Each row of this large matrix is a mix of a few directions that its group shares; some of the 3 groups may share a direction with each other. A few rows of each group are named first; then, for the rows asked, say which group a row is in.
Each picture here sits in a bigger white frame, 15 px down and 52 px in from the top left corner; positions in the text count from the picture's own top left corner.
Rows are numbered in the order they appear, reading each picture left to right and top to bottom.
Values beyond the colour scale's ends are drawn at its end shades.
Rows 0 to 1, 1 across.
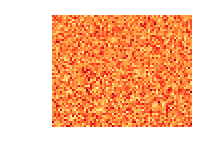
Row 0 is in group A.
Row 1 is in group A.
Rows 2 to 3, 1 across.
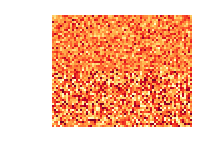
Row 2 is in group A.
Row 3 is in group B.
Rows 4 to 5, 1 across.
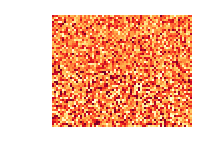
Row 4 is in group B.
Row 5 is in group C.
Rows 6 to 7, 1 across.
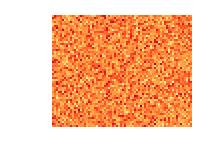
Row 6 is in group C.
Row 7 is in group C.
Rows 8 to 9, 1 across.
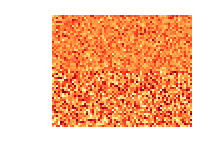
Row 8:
B
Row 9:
B
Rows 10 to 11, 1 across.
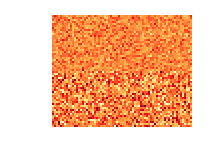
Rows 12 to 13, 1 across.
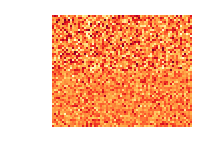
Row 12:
A
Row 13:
B
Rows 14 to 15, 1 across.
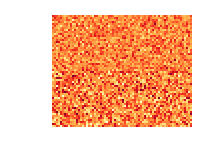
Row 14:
A
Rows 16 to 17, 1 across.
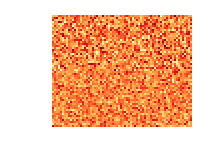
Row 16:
B
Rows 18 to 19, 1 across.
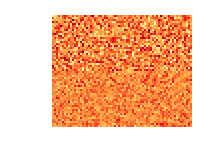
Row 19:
C
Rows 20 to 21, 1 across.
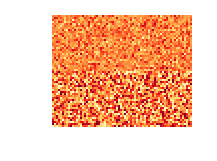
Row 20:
B
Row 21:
C
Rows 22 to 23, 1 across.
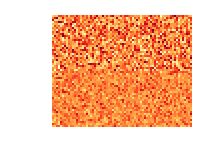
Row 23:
B
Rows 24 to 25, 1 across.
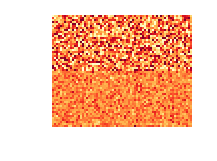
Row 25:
C
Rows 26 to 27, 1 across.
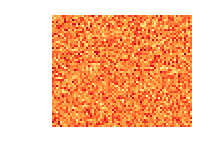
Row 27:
B
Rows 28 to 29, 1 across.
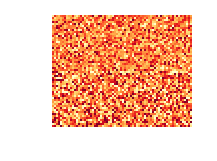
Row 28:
C
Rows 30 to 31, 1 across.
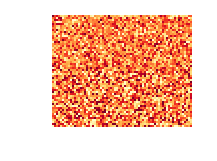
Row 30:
B
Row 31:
A
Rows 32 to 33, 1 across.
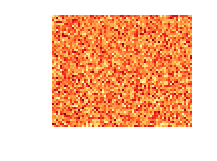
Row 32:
B
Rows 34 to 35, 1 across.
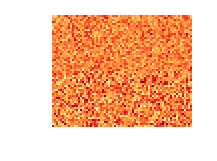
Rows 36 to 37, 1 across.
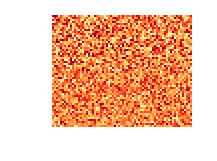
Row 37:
B
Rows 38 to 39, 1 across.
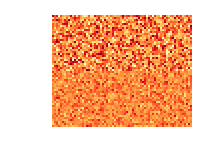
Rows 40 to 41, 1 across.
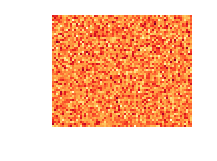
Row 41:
C
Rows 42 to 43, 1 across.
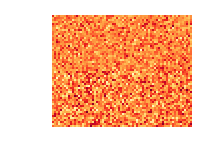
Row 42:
C
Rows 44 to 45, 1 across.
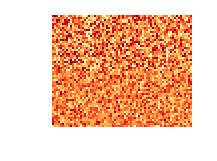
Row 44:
A
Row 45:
C
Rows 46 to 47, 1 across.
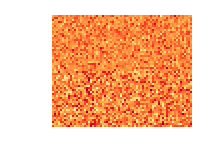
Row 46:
B
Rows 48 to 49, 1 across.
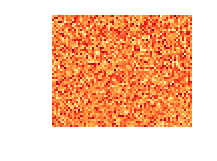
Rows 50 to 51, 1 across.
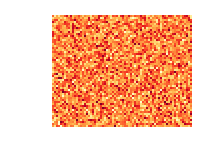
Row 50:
A
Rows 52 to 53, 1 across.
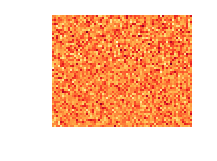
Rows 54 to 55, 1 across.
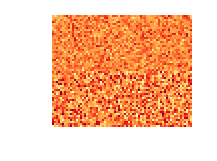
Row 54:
A
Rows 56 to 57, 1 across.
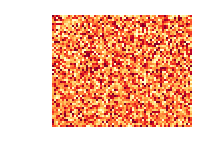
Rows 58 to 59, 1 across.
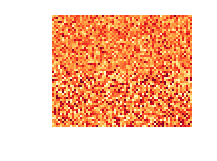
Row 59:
C
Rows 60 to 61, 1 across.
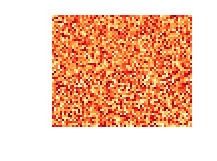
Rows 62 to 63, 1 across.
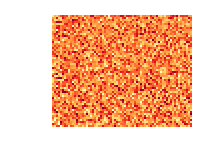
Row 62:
B
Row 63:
B
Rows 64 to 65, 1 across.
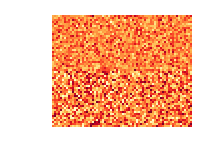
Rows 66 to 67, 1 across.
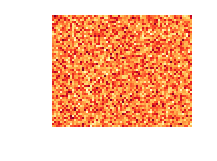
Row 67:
A
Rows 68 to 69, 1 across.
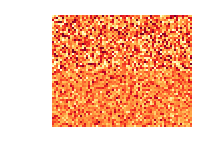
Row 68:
B
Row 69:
C
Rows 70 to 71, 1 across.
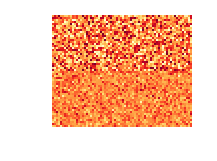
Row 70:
A
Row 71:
B
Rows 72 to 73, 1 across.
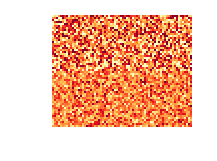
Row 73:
A
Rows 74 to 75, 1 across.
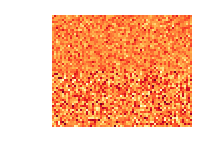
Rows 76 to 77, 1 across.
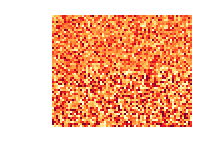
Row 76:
B
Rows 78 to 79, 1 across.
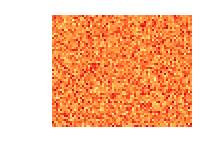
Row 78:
C
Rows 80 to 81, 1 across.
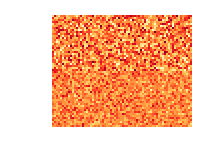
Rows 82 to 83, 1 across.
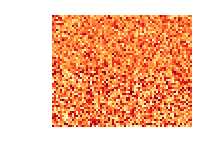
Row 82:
B
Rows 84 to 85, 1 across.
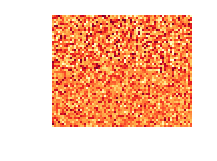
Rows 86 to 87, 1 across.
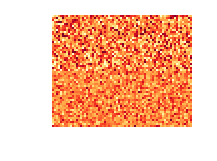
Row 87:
C
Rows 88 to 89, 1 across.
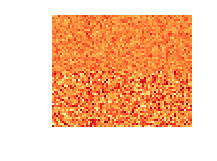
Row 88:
A
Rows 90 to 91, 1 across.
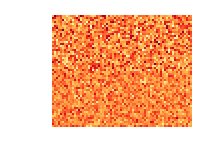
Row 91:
A
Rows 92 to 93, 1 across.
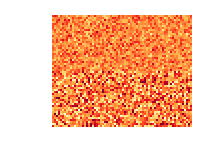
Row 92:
A
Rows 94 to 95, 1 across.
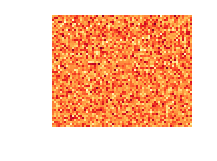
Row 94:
B
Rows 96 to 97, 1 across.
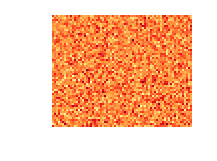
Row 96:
A
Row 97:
C
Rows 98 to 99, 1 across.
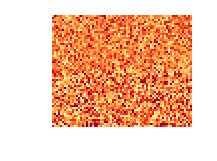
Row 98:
C
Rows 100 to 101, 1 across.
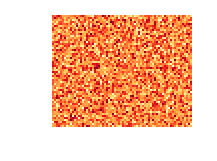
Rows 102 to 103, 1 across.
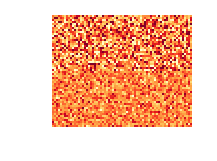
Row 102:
B
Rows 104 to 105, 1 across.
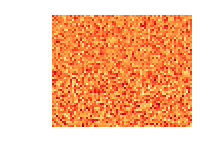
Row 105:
A
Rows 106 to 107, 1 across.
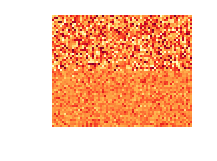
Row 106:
B
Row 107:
B
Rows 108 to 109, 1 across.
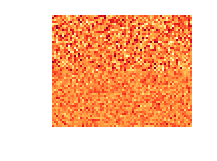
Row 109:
A
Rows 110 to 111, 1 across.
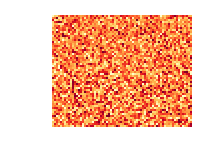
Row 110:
B
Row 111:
A
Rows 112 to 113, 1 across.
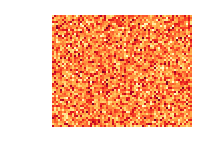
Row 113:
C
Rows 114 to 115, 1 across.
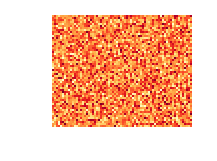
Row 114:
C
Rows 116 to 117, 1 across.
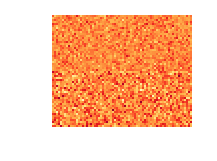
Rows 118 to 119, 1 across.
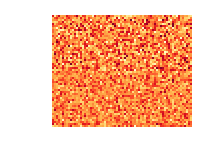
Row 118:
C
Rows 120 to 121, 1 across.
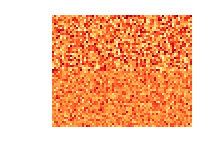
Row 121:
A
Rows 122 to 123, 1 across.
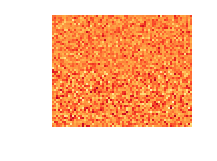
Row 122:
C
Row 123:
A
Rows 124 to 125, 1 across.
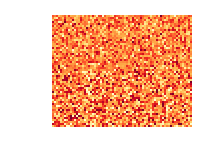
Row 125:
A
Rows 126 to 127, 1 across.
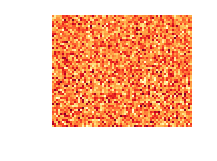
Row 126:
C
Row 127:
A
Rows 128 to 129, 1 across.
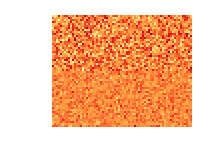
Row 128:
A
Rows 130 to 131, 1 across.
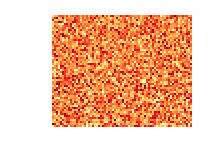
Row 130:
B
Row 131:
B
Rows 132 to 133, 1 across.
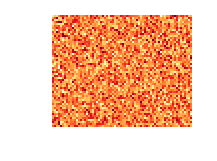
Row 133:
B
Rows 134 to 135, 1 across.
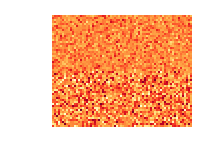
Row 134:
C
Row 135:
B
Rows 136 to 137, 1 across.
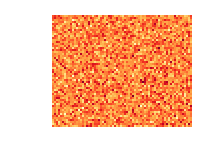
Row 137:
A
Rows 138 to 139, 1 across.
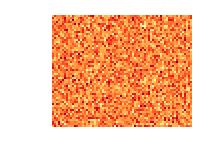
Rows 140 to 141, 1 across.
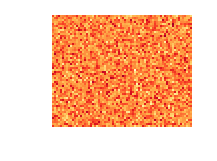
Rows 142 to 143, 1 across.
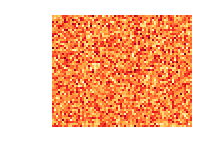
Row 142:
C
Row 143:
C
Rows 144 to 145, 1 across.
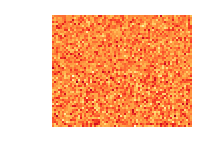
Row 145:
C
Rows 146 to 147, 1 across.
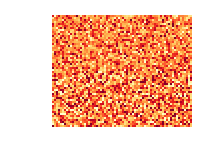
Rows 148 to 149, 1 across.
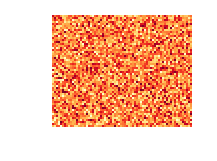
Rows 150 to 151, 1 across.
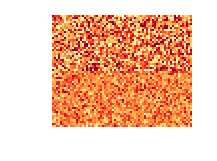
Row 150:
B
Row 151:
B
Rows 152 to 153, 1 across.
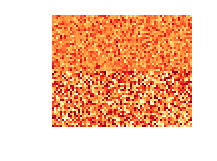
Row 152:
C
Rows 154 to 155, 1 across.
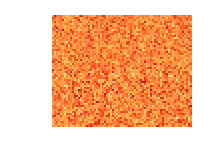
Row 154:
C
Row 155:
A
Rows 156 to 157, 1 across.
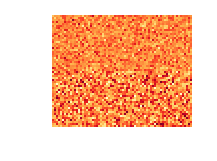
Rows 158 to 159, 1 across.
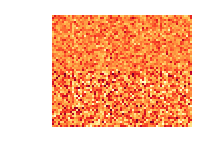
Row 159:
A
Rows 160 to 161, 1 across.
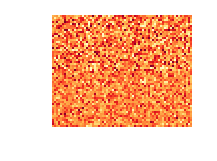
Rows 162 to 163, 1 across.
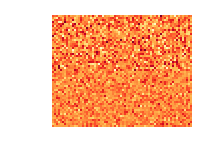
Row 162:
B
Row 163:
C
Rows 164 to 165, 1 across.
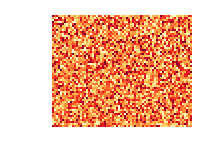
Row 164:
B
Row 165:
C
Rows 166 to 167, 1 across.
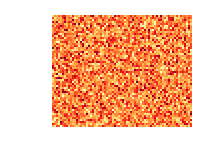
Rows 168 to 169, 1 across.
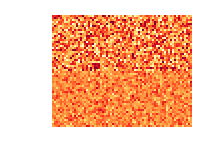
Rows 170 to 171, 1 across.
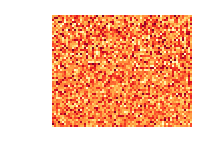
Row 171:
C
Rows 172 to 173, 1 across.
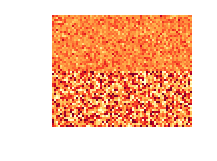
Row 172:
B
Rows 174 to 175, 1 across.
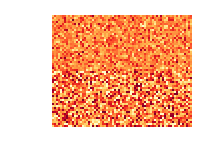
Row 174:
A
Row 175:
C
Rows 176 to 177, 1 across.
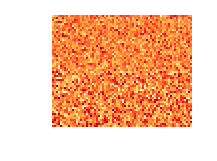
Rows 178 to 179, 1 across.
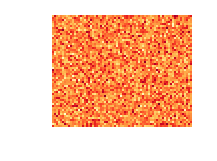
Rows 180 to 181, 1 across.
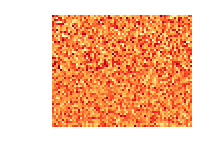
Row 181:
C
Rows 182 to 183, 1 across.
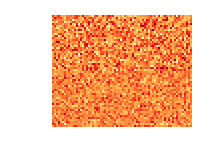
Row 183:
B
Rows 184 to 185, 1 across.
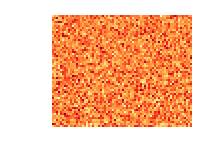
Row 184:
B
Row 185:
B
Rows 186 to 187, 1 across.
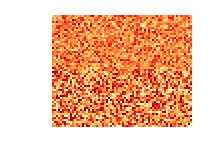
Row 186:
B
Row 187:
A
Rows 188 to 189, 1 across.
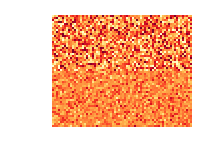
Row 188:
B
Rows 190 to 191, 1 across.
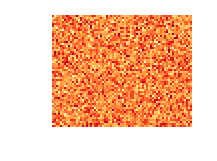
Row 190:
C
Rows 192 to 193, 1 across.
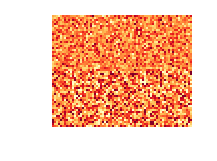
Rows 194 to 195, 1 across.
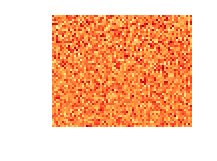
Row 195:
A
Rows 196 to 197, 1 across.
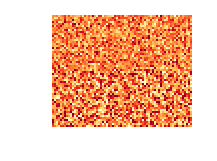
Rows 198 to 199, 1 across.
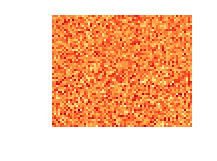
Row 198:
A
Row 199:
C
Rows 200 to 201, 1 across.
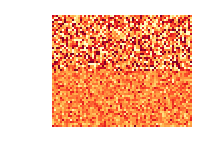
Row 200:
B
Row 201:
C
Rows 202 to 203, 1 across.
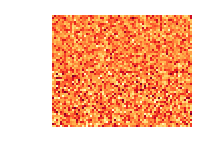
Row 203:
B
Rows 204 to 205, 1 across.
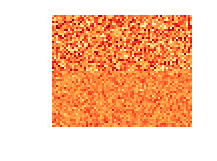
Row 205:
B
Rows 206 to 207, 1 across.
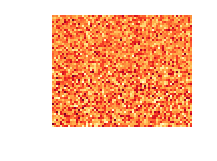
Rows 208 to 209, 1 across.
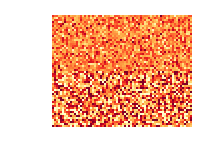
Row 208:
B
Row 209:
C
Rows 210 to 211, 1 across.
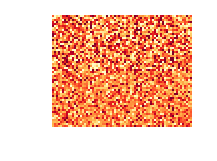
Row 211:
C
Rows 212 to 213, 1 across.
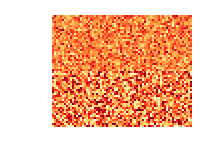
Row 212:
C
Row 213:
A
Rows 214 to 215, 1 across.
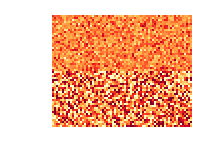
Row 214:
B
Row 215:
C
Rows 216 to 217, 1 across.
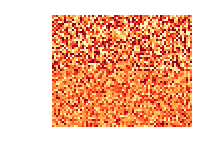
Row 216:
B
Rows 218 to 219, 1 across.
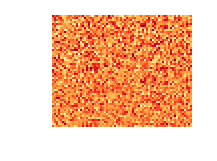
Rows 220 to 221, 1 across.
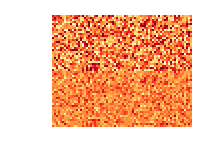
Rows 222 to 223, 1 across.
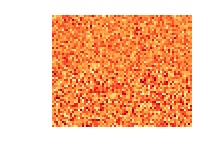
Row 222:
C
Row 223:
A
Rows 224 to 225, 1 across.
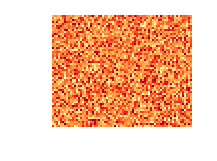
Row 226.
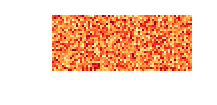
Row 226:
C
